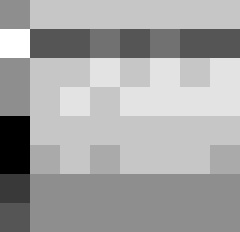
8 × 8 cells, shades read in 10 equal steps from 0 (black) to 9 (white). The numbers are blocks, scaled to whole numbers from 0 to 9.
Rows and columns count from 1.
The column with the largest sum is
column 6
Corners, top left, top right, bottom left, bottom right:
5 7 3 5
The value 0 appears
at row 5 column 1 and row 6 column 1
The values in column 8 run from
3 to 8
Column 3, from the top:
7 3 7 8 7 7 5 5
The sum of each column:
29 47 49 49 49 51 49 49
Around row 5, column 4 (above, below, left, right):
7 6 7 7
